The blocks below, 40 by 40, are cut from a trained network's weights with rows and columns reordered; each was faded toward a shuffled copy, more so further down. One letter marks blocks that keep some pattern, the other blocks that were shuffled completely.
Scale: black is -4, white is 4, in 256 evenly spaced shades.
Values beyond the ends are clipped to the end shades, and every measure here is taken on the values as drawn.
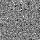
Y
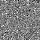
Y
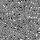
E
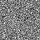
Y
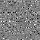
Y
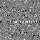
Y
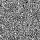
E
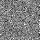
Y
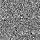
Y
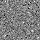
Y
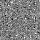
Y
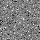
E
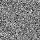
E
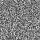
E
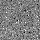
E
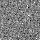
E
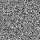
Y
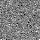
Y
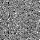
Y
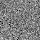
E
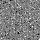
E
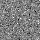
E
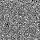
E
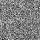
Y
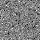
E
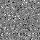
Y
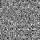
Y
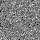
E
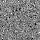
E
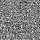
Y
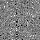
Y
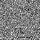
Y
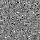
Y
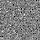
Y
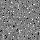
E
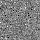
E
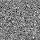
Y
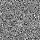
Y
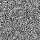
E
